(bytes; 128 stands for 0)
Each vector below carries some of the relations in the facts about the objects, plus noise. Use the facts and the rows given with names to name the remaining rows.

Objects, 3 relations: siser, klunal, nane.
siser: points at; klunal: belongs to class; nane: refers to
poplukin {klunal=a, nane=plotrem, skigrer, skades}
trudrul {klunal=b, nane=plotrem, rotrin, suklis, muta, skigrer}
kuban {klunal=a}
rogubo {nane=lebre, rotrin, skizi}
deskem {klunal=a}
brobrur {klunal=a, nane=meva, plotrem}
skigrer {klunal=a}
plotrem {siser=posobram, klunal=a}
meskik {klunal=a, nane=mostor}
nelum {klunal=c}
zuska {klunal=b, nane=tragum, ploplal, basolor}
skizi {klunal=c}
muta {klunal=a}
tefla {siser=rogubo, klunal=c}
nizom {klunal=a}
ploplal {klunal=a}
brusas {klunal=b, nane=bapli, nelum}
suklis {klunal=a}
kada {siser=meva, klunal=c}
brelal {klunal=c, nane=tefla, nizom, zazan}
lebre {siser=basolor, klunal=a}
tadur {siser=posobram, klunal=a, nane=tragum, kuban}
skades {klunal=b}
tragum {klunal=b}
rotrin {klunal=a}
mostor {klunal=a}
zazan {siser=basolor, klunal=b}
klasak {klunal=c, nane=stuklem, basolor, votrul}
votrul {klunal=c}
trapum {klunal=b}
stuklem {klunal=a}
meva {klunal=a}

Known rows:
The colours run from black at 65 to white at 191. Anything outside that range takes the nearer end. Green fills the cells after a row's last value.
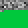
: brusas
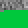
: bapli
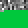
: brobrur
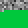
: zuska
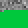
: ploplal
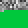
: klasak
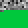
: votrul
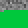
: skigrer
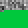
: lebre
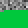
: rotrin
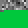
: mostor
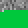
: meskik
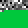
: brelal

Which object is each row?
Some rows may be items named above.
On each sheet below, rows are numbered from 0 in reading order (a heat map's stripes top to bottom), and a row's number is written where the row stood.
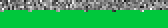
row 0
brobrur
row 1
poplukin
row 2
klasak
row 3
trapum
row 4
skades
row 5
tadur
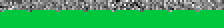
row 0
stuklem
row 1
trapum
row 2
rotrin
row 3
skizi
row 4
nizom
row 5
skizi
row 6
rogubo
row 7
deskem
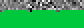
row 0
tragum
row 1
tefla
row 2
mostor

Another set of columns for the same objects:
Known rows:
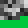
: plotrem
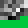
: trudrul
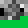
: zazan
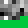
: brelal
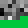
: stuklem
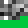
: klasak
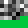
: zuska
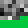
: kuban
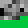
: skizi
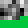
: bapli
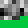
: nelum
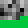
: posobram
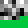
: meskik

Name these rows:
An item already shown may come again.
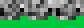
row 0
trapum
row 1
rogubo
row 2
tefla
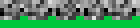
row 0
votrul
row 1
rogubo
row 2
trapum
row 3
nizom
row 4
rogubo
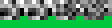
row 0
mostor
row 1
mostor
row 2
tragum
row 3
skades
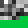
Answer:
tadur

